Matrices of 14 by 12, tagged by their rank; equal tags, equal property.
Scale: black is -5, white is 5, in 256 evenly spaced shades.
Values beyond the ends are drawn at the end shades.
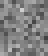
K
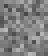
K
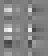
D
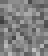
K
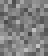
K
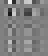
D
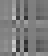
D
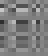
D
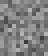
K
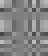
D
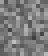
K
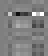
D
